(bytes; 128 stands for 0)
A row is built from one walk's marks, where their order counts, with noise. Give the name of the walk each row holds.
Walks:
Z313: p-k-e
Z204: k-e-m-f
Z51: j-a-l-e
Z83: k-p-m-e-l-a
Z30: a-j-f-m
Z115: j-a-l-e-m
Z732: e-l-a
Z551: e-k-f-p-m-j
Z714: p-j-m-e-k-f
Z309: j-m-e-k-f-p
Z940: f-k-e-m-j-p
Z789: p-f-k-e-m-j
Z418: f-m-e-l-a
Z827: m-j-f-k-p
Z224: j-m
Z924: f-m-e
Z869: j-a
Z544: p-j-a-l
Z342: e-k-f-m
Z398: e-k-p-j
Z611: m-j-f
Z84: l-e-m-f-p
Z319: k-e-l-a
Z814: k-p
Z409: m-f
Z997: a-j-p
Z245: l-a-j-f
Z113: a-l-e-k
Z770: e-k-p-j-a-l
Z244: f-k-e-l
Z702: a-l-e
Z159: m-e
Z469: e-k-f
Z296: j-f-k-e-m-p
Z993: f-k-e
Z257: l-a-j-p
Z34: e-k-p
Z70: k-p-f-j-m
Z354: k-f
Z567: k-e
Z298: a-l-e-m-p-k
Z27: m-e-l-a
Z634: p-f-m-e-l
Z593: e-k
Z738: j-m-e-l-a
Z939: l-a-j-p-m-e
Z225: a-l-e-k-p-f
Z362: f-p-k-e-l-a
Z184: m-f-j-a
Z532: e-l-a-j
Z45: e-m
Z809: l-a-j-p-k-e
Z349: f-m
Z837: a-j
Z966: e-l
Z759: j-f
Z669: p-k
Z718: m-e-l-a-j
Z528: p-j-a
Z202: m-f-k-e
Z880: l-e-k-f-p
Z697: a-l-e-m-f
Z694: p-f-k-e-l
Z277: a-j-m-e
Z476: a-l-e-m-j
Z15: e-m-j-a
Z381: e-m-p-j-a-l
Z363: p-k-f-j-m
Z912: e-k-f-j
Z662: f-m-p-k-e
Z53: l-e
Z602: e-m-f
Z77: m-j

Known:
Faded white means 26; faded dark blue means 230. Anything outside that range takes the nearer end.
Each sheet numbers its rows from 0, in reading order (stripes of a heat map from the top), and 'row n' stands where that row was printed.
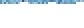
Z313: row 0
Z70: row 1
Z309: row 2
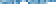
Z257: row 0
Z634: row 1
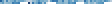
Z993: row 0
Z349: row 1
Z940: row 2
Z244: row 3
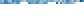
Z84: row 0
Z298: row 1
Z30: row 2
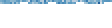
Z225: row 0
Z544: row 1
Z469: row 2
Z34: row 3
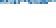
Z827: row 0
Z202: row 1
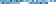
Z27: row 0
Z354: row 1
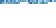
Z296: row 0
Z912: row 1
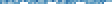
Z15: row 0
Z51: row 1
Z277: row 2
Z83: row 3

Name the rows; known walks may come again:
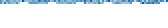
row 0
Z313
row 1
Z718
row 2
Z770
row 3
Z611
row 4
Z532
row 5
Z409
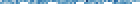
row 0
Z544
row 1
Z277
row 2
Z83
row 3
Z528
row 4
Z714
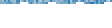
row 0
Z702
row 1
Z363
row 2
Z997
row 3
Z602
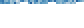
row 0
Z593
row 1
Z184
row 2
Z966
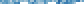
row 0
Z551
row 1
Z362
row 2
Z159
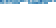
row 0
Z244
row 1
Z204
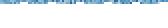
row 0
Z225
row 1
Z51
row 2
Z827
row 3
Z694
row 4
Z224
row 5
Z634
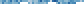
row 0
Z738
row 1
Z837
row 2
Z202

